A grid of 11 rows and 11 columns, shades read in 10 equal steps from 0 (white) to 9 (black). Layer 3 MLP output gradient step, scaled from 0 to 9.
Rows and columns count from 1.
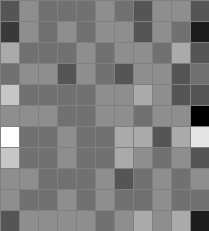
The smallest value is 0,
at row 7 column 1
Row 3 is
3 5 5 5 4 5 4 4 5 3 6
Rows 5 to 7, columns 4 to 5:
5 5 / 5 5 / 4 5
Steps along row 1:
down up same same down up up down same up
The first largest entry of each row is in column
1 11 11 4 10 11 9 11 7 2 11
